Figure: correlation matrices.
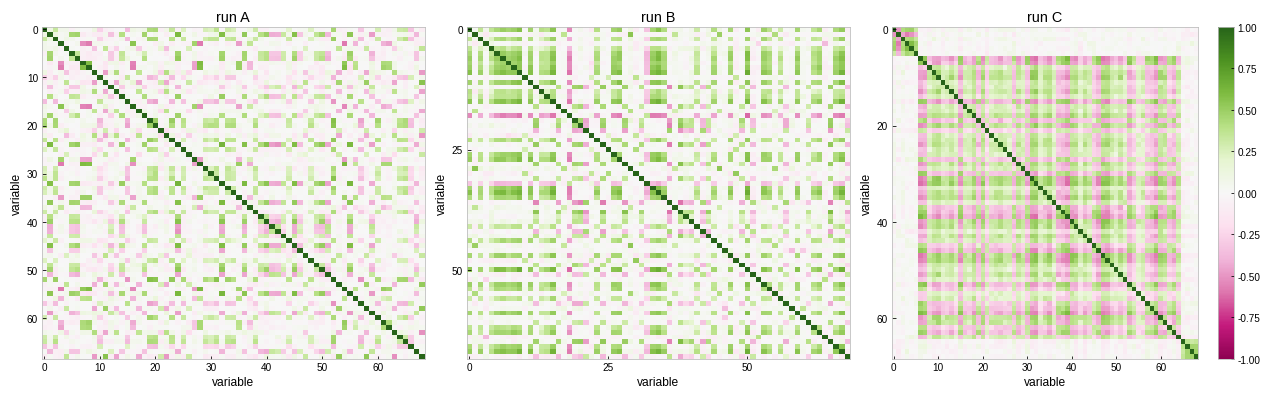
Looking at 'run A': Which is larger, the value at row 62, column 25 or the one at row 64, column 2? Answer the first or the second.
the second
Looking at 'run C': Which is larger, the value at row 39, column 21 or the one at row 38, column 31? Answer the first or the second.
the first
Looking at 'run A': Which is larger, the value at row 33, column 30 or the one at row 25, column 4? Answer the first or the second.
the first
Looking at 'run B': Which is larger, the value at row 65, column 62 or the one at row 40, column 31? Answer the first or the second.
the second
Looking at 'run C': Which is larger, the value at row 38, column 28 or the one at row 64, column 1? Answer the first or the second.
the second
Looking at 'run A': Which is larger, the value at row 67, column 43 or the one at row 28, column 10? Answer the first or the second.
the second
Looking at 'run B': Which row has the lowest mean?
18
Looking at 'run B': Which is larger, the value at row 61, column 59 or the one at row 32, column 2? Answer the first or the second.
the first
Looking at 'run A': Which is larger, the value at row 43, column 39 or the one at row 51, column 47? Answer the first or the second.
the first
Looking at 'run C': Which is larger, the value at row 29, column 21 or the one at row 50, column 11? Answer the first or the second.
the second
